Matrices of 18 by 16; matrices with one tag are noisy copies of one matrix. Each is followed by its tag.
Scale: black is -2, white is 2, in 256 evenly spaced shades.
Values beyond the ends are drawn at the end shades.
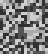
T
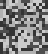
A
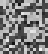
T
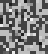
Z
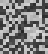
T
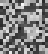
T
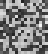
A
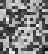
A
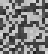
T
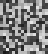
Z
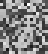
A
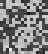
A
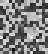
T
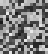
T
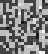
Z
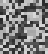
T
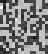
Z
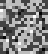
A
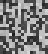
Z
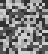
A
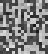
Z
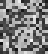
A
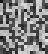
Z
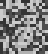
A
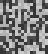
Z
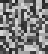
Z
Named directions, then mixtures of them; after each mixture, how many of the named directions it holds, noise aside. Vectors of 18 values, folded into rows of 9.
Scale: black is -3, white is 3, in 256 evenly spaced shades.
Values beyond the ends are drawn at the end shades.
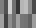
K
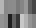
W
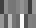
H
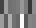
one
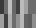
two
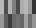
three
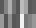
three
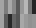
two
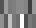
one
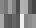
three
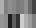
one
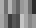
two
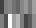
three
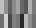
two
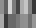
two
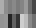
one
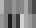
one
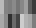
one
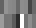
two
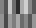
one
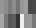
two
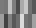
three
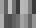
two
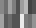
three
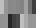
one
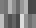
three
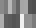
three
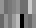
two
